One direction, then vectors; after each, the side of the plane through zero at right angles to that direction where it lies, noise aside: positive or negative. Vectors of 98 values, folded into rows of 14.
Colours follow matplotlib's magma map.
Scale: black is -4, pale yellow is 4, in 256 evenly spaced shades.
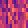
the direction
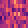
negative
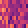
negative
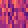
negative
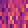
positive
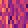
negative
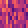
negative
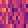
negative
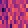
positive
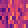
positive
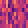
negative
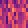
positive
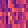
positive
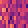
negative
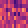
positive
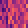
positive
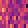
negative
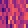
positive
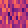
negative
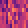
positive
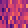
positive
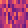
negative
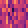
negative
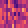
positive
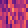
positive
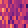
negative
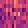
negative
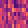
positive
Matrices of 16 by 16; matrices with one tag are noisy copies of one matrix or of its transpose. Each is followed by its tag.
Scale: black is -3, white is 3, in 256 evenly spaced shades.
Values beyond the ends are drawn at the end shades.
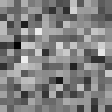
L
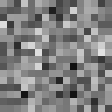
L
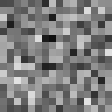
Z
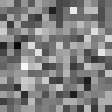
L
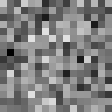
L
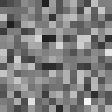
Z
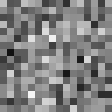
L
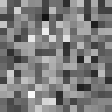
L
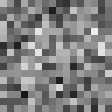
L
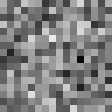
L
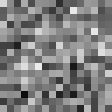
L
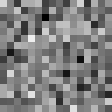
L
